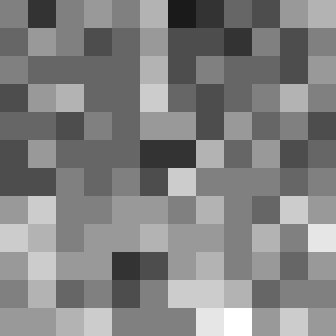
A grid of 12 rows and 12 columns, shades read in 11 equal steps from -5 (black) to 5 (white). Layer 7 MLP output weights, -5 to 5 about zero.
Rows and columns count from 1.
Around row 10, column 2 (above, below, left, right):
2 2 1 1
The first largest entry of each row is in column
6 2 6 6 6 8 7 2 12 2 7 9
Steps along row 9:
down down up same up down same down up down up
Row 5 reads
-1 -1 -2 0 -1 1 1 -2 1 -1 0 -2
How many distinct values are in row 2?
5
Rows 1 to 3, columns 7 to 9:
-4 -3 -1 / -2 -2 -3 / -2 0 -1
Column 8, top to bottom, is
-3 -2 0 -2 -2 2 0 2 1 2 3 4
